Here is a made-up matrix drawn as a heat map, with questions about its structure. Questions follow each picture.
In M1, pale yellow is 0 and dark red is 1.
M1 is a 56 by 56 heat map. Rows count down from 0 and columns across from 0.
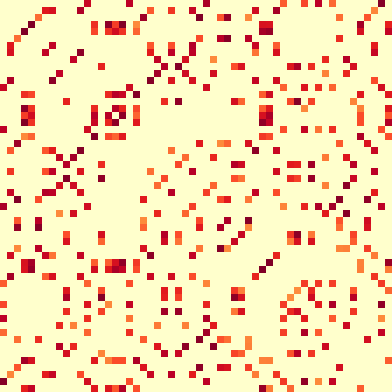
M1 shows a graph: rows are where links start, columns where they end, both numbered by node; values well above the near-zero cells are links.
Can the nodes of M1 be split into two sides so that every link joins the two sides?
no
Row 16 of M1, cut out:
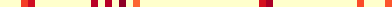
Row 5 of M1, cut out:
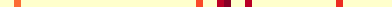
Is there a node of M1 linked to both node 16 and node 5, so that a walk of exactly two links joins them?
no
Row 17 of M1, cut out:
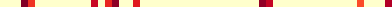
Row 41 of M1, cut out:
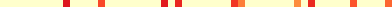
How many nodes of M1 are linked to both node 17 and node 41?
1
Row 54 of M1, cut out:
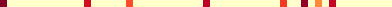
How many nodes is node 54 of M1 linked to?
8
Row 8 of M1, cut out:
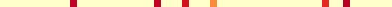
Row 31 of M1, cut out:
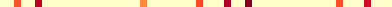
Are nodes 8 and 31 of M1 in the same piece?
yes
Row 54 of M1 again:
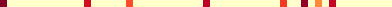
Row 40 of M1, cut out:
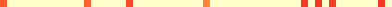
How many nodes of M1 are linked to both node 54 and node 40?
7
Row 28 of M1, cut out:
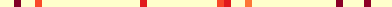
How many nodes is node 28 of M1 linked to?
8
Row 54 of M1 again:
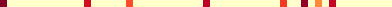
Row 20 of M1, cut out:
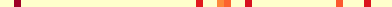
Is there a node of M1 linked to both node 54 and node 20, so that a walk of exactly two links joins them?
no
